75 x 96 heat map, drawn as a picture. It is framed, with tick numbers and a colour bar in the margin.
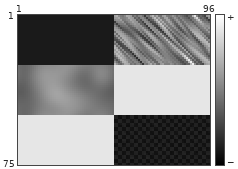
It is made of 3 by 2 panels. Panel 1,1: very low, flat. Panel 1,2: middling, slanting down to the right, strong in contrast. Panel 2,1: middling, smooth. Panel 2,2: very high, flat. Panel 3,1: very high, flat. Panel 3,2: very low, checkered, faint in contrast.
